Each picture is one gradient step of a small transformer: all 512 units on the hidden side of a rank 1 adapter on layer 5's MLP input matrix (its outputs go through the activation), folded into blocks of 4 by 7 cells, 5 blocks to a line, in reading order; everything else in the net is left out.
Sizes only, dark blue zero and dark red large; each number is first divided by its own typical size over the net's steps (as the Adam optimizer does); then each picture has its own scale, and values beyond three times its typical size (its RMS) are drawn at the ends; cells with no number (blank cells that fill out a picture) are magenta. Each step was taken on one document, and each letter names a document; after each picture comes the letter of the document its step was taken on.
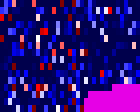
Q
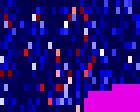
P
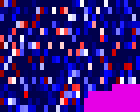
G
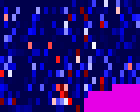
P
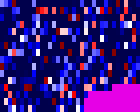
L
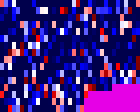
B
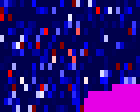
Q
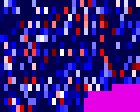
B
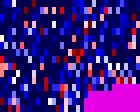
G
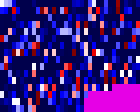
B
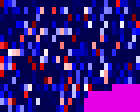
G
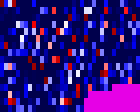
G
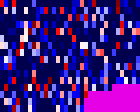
B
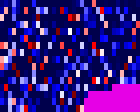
L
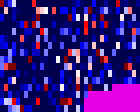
G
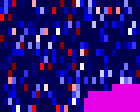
Q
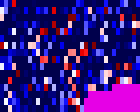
G
